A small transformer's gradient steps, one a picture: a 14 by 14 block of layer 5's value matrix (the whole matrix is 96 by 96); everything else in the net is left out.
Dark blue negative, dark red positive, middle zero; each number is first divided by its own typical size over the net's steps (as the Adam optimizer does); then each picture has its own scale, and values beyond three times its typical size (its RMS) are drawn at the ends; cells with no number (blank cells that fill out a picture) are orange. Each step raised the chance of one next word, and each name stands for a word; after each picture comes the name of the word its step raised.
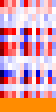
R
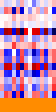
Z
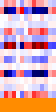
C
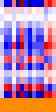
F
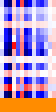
F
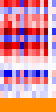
R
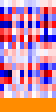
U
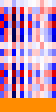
U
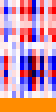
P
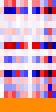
C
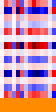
C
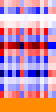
C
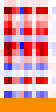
R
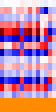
Z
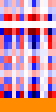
F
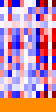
F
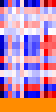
F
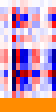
P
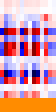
R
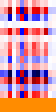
R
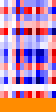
Z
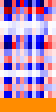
F
